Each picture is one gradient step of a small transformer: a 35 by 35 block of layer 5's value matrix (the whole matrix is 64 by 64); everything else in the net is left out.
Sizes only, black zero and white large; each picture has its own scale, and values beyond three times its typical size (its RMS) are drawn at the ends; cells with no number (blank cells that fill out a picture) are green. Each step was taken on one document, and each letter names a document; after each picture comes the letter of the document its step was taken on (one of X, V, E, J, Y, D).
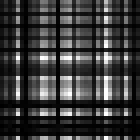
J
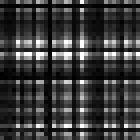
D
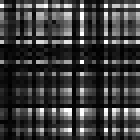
D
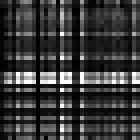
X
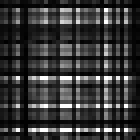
J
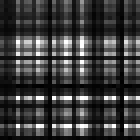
D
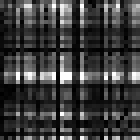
X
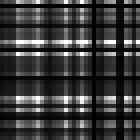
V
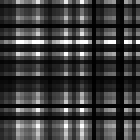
V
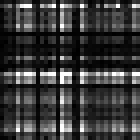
X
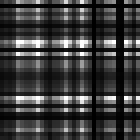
V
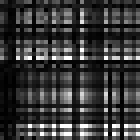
D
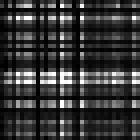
X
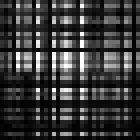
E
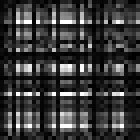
E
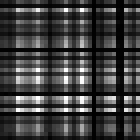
V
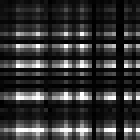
V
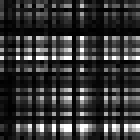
D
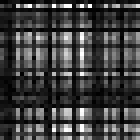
D
